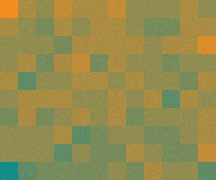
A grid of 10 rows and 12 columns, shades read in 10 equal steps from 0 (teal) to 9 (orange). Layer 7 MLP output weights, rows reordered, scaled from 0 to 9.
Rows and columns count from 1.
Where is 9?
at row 1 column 1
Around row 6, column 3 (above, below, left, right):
5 4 6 6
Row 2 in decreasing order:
6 6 6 6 6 6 5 5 5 4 4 4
